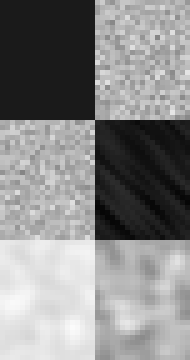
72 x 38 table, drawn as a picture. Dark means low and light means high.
It is made of 3 by 2 panels. Panel 1,1: very low, flat. Panel 1,2: high, fine-grained. Panel 2,1: high, fine-grained. Panel 2,2: very low, slanting down to the right, faint in contrast. Panel 3,1: very high, blotchy, faint in contrast. Panel 3,2: high, blotchy.
